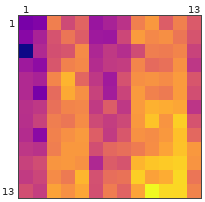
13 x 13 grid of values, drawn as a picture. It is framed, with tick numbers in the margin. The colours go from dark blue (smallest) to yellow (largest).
The top left is the ninth with the lowest average. Upright stripes repeat 2 times across the table. The field climbs toward the bottom right. The ninth with the highest average is the bottom right.
